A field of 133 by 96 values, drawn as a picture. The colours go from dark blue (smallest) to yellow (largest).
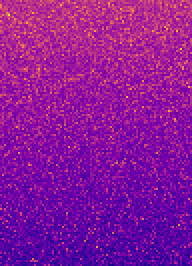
On average the colour sits 30% of the way up the scale. Fine speckle covers the field. The field climbs toward the top.
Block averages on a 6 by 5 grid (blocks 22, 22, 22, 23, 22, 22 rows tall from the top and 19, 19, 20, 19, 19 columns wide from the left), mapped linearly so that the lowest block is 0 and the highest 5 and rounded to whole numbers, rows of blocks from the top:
55555
44444
33333
22222
11111
00000
